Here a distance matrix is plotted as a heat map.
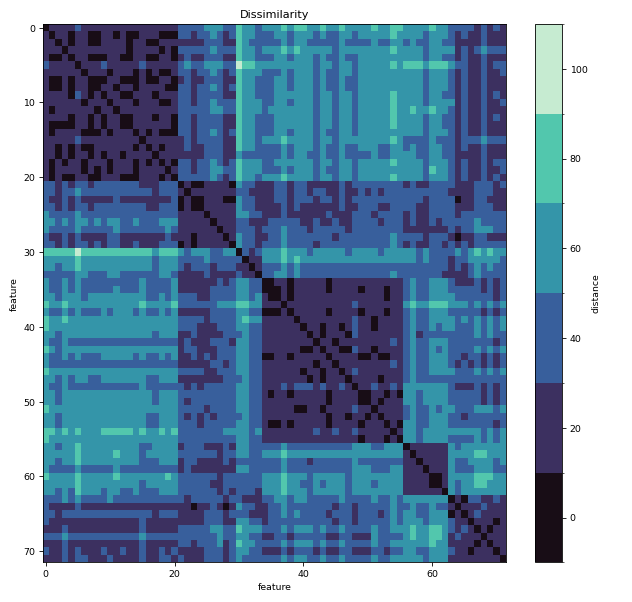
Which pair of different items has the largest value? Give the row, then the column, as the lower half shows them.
30, 5
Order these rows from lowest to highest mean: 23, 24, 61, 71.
23, 24, 71, 61
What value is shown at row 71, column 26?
40
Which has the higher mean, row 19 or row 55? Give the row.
55
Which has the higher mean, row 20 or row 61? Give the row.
61
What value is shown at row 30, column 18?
80
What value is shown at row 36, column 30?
60
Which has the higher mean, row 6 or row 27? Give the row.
6
